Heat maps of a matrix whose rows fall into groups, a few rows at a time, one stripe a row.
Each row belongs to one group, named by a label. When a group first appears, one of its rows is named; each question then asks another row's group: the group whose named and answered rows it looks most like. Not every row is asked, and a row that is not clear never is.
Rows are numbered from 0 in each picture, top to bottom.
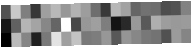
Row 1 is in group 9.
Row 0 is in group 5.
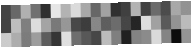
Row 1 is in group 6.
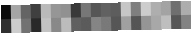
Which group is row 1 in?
5
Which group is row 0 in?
5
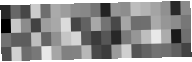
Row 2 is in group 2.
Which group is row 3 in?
5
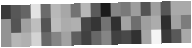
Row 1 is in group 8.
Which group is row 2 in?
6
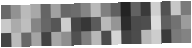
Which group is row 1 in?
6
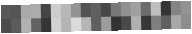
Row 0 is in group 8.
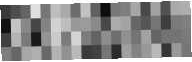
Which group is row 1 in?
5
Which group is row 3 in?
8
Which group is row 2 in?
5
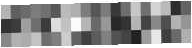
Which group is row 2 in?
6
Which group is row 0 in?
2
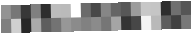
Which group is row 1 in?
6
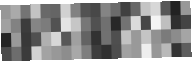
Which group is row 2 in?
5
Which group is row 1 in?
2
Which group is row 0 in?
6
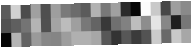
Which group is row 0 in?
6
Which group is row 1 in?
2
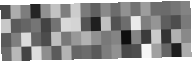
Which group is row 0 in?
5
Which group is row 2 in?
9
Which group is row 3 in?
6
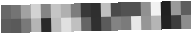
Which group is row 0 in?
8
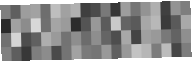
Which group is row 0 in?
8
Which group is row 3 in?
2
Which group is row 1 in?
6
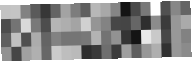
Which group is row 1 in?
9
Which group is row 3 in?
8
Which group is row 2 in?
6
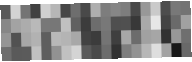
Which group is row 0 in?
5
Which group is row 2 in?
8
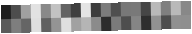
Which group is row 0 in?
9
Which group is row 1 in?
9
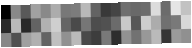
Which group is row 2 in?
8
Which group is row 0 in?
9
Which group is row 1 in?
5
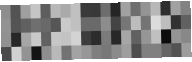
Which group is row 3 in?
5
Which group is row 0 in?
8
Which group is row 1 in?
2
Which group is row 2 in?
8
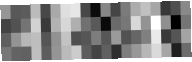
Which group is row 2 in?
6
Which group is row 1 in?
2
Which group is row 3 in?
2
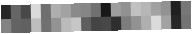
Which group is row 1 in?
2
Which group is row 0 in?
2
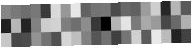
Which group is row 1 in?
5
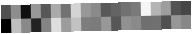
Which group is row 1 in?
5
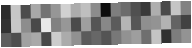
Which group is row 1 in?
5
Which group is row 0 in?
9
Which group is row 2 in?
8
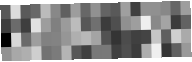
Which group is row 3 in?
6
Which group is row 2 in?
9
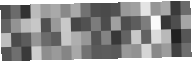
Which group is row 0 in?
2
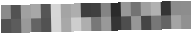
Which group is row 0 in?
8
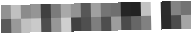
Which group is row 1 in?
6
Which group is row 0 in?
6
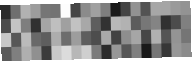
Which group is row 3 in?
9
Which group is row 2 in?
8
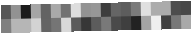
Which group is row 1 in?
6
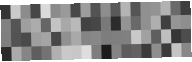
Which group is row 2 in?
2
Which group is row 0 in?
5
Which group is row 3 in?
9
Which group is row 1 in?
8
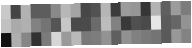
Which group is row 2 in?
5
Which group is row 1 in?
6
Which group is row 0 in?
8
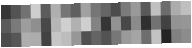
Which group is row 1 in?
9
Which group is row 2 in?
8
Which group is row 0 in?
9
